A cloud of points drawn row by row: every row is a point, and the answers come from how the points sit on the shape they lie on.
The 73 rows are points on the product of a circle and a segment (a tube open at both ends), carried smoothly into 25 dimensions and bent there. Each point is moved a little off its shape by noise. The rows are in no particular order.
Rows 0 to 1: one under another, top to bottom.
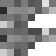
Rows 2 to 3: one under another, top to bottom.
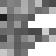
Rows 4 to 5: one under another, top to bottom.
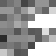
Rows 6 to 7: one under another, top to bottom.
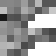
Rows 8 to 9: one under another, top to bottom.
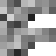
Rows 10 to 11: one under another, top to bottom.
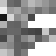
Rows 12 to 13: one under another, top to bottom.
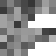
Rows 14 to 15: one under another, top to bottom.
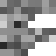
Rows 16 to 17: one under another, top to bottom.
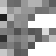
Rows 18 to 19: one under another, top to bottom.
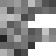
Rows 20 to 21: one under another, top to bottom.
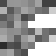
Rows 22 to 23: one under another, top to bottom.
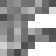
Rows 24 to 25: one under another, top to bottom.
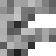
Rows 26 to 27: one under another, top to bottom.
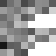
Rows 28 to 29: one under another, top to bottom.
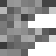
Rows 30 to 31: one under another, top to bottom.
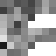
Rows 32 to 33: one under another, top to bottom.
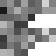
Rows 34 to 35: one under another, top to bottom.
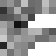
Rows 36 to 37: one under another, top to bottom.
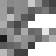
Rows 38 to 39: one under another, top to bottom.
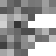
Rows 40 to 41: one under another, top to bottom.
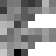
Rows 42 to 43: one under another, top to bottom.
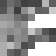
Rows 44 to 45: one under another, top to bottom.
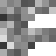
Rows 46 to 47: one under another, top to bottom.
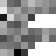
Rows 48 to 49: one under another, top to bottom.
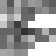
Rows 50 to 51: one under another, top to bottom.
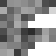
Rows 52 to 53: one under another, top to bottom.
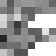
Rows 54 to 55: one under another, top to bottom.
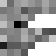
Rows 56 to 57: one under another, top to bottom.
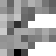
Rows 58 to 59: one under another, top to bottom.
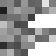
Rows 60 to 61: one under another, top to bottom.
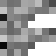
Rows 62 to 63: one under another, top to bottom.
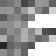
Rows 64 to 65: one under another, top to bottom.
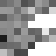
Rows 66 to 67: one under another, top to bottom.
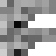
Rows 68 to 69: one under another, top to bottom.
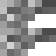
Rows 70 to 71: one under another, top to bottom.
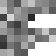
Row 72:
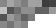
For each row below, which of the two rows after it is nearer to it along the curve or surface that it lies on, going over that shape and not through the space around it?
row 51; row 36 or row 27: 27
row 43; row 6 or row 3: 6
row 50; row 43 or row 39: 39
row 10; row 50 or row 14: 50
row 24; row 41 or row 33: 41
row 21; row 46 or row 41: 46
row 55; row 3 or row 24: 3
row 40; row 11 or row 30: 11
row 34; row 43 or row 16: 43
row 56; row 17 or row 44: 17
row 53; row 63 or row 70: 63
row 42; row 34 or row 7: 34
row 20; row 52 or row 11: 11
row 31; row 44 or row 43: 43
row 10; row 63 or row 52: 63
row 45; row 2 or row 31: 31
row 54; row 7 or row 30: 30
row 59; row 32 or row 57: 32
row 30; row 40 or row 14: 14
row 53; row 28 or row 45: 28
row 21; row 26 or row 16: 26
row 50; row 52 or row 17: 17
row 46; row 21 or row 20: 20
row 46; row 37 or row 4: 4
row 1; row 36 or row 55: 55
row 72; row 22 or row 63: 63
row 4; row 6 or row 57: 6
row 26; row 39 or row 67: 39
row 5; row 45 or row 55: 55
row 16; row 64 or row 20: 20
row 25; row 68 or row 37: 68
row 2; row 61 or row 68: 61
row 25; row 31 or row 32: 31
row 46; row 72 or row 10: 10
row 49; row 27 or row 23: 27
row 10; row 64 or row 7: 7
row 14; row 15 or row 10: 10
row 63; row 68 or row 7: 68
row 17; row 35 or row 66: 66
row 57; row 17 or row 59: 17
